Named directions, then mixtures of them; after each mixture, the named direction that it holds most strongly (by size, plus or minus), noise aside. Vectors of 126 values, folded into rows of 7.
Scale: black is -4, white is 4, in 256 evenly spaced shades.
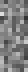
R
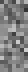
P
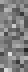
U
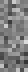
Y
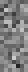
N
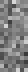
Y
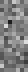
Y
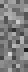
P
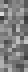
R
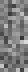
Y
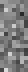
U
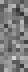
U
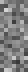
U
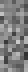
R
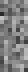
R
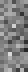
U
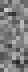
N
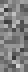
N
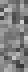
N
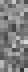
P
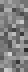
U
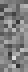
N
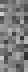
R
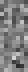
N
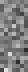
U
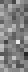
P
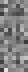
R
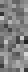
R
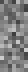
P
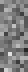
U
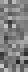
Y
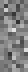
N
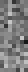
Y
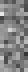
R
